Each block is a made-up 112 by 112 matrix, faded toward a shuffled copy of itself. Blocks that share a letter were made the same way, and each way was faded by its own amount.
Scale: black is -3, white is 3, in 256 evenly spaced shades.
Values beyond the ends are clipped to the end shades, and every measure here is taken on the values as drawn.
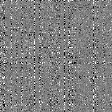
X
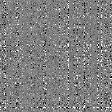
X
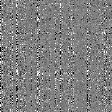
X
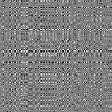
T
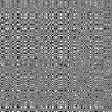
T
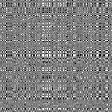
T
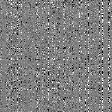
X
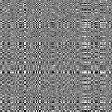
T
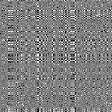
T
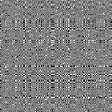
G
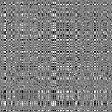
T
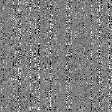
X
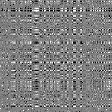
G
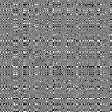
T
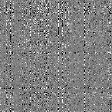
X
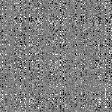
X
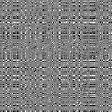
T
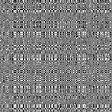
T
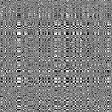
T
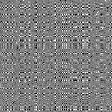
T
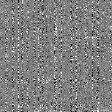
X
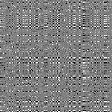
G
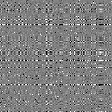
G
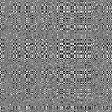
T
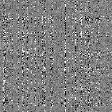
X
